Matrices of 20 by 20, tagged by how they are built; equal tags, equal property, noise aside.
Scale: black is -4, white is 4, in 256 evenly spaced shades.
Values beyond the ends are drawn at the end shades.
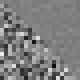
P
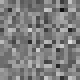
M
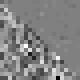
P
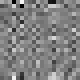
M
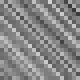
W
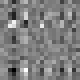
M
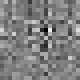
M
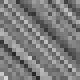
W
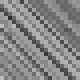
W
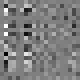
M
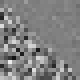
P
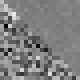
P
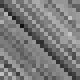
W
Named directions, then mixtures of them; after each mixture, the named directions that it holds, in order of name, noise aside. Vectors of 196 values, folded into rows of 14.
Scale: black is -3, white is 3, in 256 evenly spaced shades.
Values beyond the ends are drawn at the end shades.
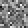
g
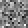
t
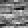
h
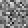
g, t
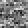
h, t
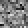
g, h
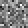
g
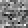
h, t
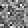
g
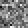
g, h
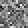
g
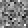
t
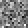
t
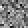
g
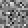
g, t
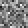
g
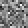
g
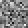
g, t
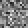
g, t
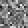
g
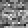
h, t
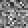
g, t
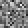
g, t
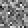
g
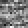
g, h
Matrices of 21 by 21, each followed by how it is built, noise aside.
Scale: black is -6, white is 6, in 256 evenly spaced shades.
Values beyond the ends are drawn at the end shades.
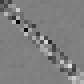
banded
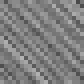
Toeplitz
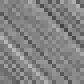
Toeplitz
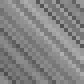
Toeplitz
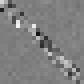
banded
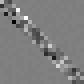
banded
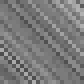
Toeplitz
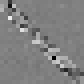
banded
